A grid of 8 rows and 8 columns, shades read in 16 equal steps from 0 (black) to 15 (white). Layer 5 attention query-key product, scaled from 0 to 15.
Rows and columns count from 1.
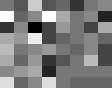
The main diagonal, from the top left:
7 6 0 4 7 7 7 6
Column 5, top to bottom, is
6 10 9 6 7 5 7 7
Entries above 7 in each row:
2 5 3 4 4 3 3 3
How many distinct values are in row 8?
4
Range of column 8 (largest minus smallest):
8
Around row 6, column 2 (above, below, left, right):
7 9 10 9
